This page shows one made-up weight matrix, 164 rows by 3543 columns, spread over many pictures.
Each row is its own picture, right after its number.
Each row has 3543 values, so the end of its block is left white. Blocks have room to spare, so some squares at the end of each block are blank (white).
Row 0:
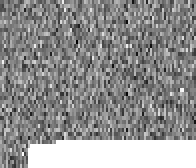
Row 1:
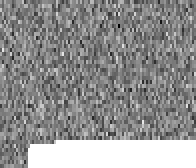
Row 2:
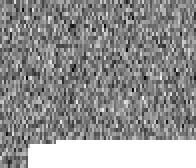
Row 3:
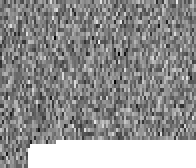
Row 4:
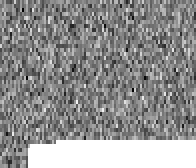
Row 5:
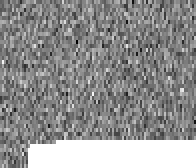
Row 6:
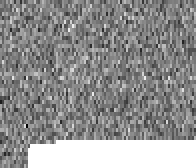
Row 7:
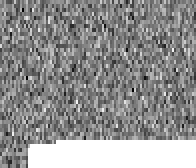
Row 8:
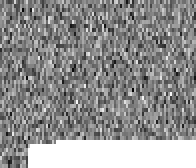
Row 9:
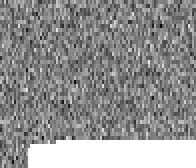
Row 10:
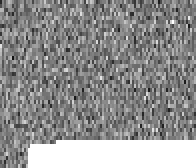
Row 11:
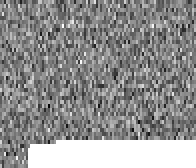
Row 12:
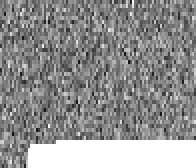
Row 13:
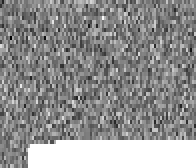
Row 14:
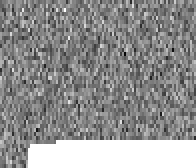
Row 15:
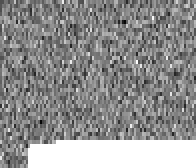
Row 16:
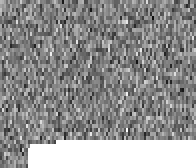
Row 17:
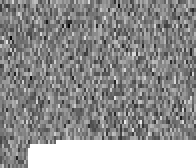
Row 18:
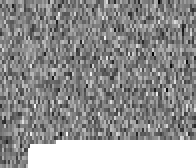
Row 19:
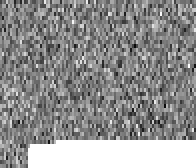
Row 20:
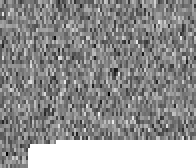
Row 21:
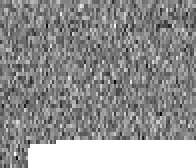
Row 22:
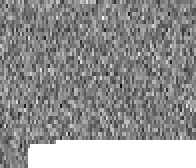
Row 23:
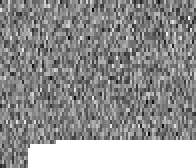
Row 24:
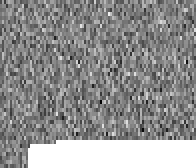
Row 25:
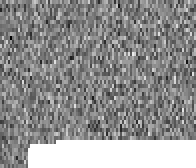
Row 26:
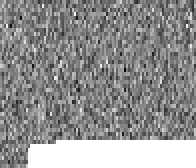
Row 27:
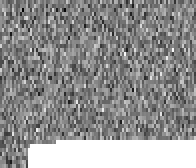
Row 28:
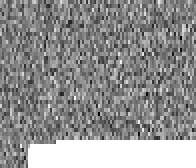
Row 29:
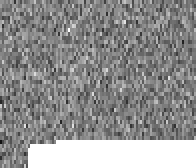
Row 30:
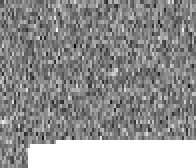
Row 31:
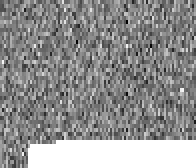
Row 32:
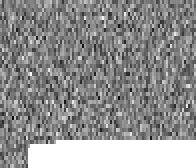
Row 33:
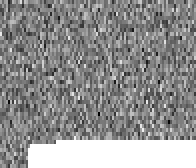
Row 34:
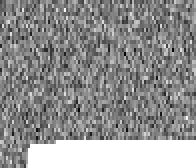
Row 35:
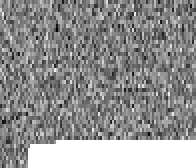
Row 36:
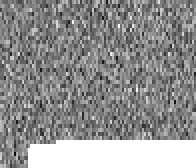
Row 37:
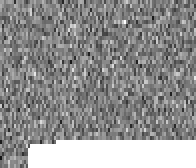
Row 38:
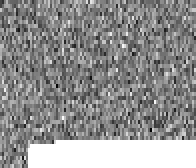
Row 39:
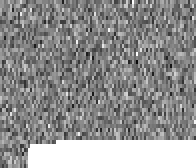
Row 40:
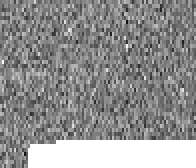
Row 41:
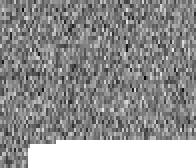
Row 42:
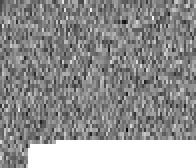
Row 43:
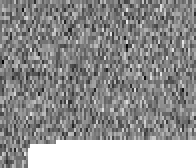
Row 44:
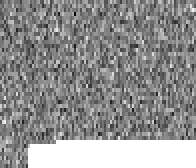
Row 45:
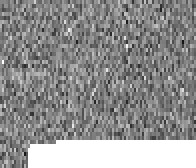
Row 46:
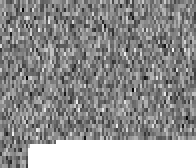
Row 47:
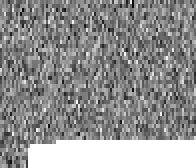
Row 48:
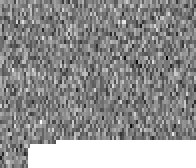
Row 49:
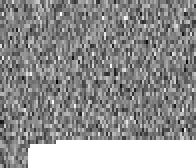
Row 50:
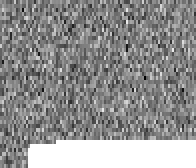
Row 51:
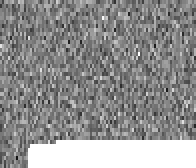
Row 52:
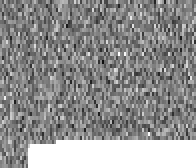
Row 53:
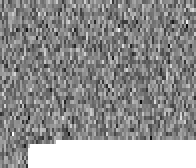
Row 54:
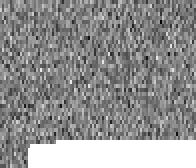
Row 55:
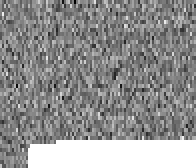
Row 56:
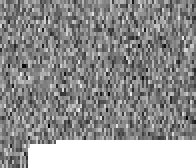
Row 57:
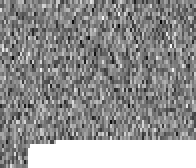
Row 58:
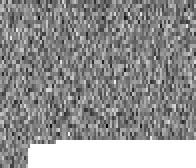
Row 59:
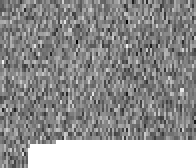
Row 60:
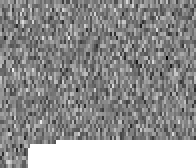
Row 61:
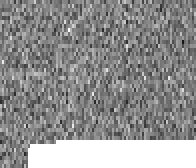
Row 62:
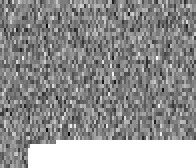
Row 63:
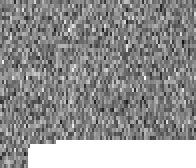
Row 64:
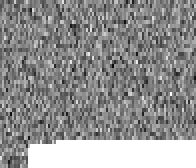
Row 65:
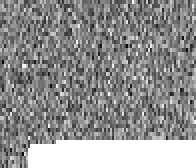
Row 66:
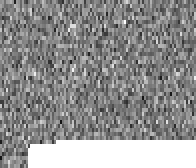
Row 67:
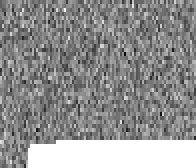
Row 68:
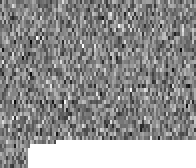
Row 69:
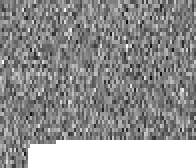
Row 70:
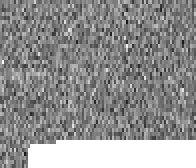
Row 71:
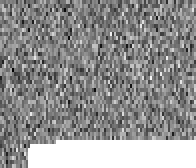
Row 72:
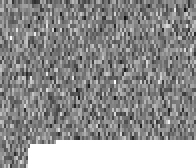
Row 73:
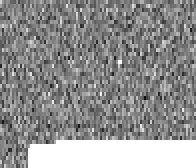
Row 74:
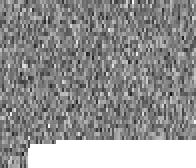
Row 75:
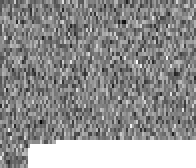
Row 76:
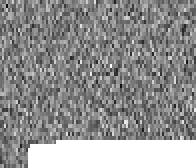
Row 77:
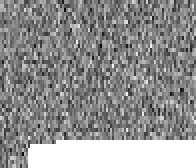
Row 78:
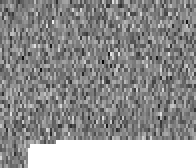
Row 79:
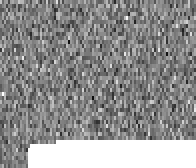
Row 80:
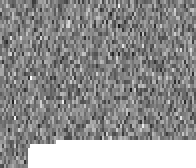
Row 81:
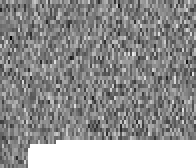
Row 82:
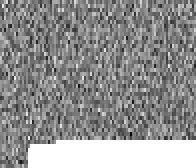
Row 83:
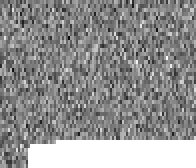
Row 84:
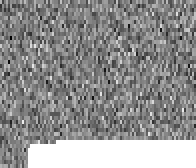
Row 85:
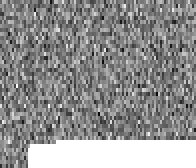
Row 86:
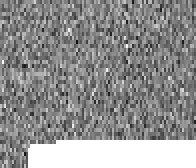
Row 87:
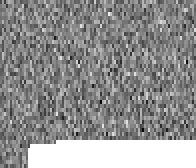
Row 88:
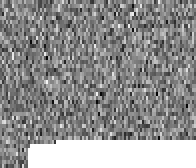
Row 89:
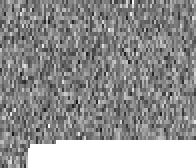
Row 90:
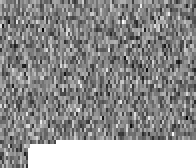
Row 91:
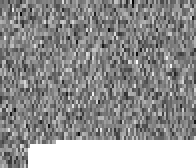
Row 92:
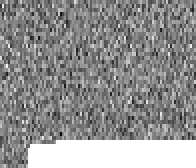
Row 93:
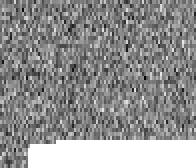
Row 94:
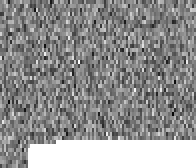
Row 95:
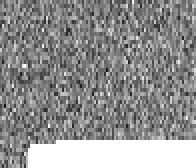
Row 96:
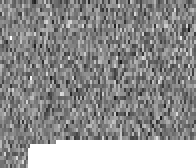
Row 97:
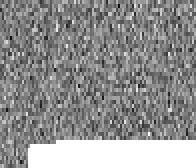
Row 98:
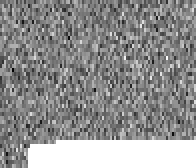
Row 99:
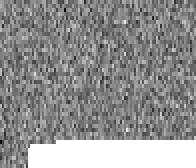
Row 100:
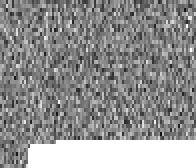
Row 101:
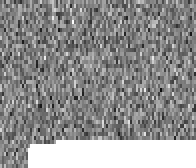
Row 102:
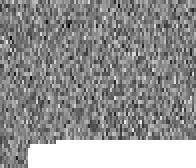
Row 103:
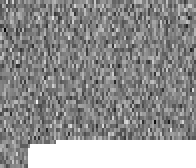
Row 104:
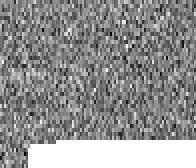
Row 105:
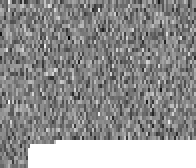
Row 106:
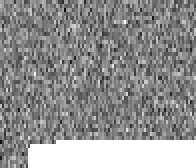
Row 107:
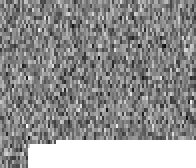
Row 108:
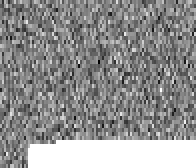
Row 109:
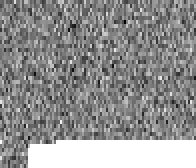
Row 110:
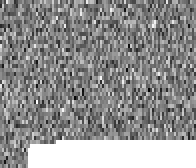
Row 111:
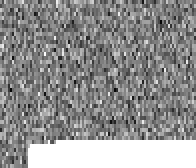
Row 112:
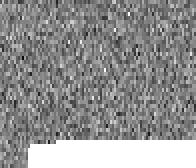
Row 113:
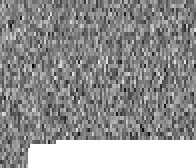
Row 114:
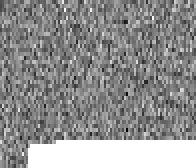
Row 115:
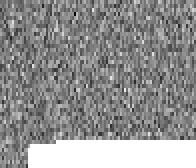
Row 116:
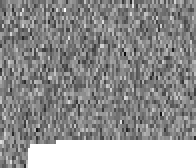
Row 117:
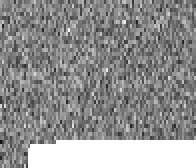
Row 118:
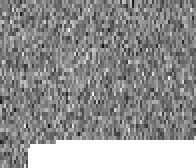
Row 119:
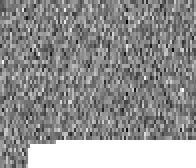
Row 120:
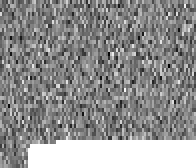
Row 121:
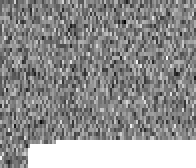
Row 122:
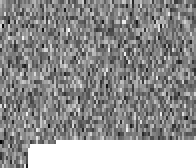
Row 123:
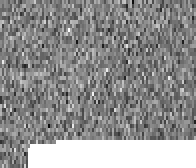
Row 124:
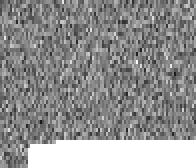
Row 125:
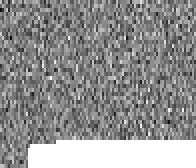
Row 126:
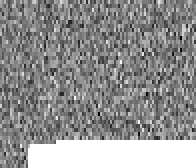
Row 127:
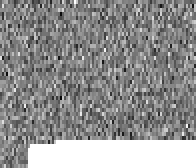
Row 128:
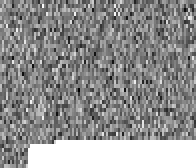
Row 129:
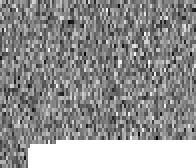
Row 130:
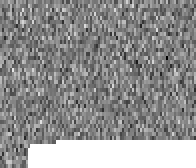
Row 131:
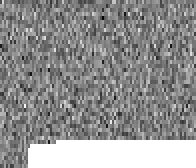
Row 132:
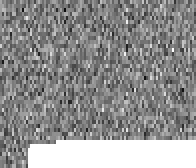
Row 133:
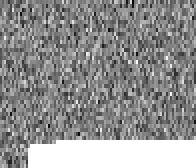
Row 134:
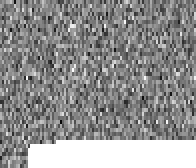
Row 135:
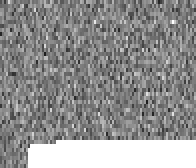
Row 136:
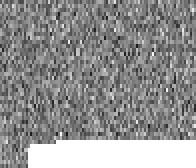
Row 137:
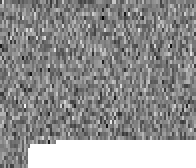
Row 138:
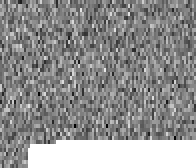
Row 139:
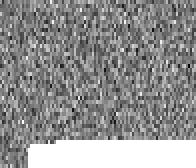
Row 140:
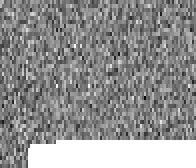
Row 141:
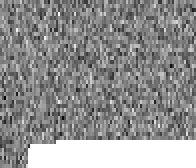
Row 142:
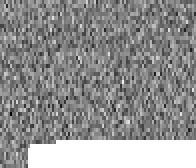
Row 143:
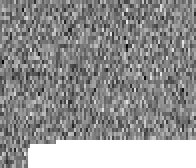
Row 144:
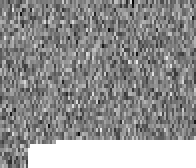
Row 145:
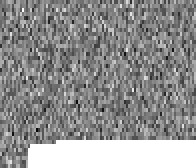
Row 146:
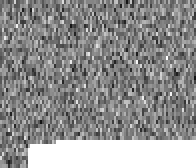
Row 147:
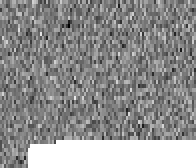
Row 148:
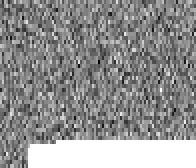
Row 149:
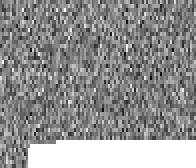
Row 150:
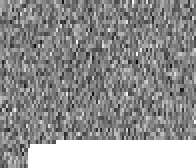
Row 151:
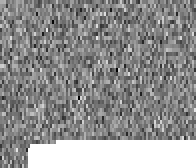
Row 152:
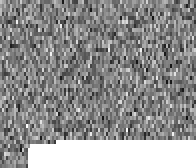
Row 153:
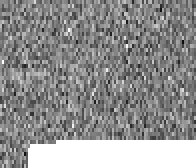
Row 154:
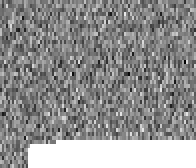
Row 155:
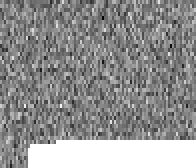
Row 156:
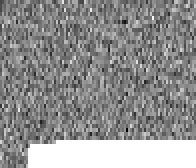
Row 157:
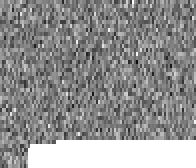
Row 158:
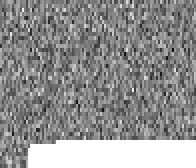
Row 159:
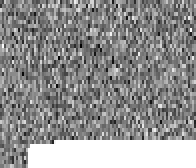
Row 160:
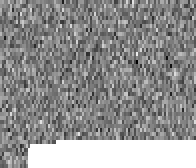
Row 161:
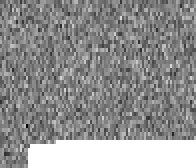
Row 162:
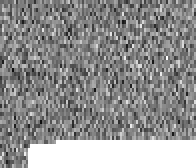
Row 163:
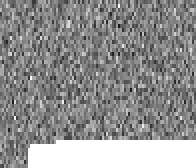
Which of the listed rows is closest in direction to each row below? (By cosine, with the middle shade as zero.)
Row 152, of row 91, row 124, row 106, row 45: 106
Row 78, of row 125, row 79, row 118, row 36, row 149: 36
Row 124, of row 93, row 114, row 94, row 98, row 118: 114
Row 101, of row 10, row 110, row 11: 110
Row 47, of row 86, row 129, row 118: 118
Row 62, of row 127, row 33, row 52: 33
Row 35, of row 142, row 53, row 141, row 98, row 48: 141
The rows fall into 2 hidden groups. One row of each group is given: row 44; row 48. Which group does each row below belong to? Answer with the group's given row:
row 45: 48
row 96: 44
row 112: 44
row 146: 48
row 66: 48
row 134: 48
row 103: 44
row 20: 44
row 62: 44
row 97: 44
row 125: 44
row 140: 44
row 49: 44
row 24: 44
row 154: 44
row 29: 48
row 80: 44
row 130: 48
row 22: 44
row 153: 48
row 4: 48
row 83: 48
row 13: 44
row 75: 48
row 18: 44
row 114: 48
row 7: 48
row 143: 48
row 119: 48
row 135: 44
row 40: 48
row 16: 48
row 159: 44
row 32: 44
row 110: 44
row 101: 44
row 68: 44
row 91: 48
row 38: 44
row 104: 48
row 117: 48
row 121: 48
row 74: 48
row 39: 48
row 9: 44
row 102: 44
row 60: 48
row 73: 44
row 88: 44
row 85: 44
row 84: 44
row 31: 48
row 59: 48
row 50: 48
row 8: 48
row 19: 44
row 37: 48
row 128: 44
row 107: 48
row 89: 48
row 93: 48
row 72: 44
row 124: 48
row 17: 44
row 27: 48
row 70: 48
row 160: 48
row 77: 48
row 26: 44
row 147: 44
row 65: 48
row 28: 44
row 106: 48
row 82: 44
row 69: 48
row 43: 48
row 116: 48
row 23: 44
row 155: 44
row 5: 48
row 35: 44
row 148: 44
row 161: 48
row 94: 44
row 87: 44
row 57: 44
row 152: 48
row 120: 44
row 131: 44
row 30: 44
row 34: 48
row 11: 44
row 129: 44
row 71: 48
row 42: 48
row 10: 44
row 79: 44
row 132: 48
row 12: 48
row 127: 44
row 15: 48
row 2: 48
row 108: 44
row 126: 44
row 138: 44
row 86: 48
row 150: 48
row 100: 44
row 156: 48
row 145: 48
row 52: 44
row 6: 48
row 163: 44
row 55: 44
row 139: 44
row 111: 44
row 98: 48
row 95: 48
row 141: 44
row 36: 44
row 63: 48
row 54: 44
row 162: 48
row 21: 44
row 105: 44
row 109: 48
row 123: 48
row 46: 48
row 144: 48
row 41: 48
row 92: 44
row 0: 48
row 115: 44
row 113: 44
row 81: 44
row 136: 44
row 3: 44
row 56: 48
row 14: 48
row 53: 44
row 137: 44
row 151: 44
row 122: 48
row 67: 48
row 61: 48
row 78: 44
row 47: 48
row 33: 44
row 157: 48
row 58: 44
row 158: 48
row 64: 48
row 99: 48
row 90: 48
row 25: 44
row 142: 44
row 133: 48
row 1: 44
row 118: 48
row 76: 44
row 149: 48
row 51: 44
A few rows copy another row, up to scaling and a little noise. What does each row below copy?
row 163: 80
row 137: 131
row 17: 102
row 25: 81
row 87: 24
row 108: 148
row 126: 28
